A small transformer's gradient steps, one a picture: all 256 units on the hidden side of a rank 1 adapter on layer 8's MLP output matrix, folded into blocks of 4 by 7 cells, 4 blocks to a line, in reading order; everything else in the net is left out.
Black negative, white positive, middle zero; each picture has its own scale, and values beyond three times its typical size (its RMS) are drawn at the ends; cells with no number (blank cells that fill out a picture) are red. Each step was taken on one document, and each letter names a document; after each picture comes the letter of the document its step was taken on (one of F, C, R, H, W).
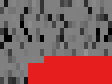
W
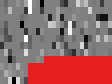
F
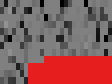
W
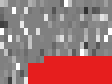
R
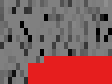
R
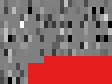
W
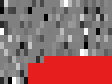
R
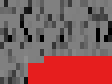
W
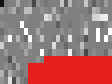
R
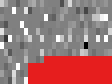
R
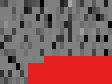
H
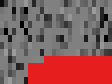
H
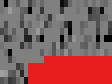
W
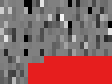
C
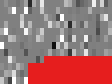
F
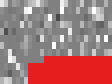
H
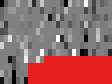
R
